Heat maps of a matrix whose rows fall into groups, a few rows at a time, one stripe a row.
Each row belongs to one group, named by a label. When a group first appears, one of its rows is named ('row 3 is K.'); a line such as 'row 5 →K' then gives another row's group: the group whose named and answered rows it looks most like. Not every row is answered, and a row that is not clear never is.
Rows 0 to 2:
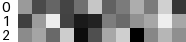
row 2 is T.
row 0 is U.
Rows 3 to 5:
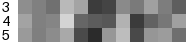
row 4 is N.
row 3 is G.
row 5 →T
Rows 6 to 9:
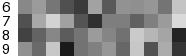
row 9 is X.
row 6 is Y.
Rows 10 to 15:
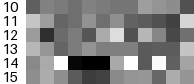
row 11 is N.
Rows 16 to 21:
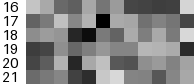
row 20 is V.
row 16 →N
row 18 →Y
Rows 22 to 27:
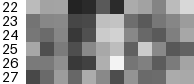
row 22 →Y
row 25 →X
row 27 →V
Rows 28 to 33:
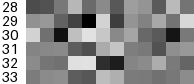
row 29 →Y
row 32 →G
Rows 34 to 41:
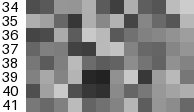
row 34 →V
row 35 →N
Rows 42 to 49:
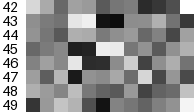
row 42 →N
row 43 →G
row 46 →T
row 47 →X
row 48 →N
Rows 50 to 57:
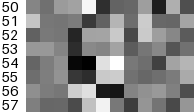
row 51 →X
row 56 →G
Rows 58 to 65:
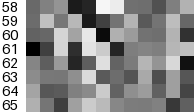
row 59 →T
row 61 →V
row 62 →U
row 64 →U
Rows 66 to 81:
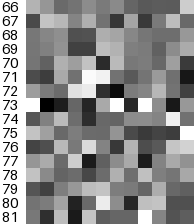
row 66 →N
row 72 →G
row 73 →X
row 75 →N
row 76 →V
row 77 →T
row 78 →X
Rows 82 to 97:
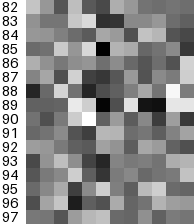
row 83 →G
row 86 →N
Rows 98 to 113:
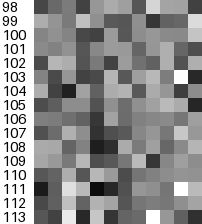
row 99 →N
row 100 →Y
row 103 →U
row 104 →X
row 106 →Y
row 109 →T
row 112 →V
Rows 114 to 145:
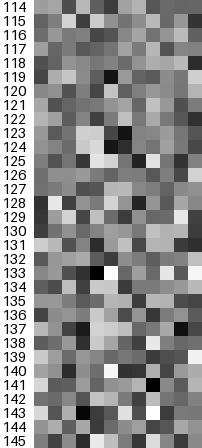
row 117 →X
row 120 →Y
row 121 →X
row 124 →G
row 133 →Y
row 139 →N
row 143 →X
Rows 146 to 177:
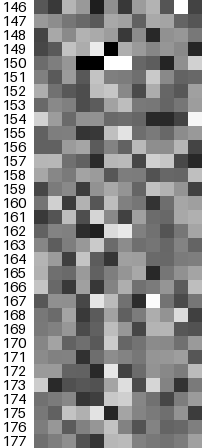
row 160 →T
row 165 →T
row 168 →U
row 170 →Y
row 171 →U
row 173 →X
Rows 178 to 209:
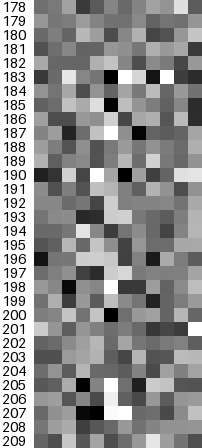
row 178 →U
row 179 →N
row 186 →U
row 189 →X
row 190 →V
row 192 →Y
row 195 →V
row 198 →Y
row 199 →T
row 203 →V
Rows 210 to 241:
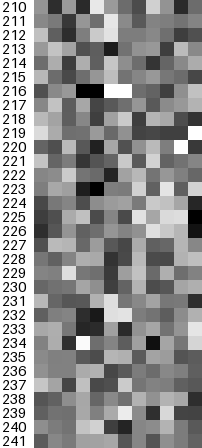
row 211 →Y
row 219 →N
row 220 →U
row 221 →X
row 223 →Y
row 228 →V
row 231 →U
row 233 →Y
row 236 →G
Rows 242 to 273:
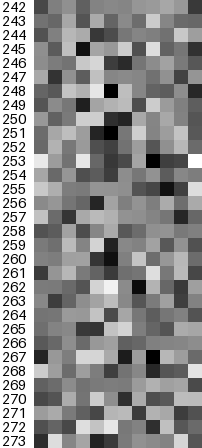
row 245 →X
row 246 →G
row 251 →T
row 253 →N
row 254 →X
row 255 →N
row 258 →V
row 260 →T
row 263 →X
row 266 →V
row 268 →N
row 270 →V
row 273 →T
